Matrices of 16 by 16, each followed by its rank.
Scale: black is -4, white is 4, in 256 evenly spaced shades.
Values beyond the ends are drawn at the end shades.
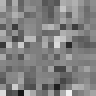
three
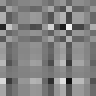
one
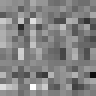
three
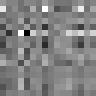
two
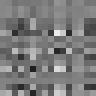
two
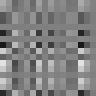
one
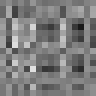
two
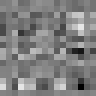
two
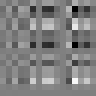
one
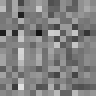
three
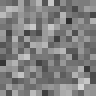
full rank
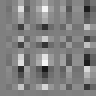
one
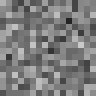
full rank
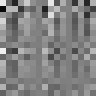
two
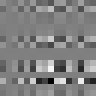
one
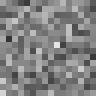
full rank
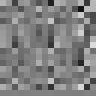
two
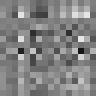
three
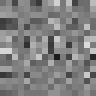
three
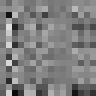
two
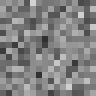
full rank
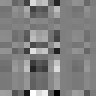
one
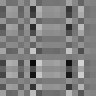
one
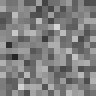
full rank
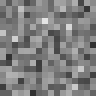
full rank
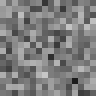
full rank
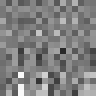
three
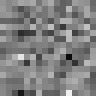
three
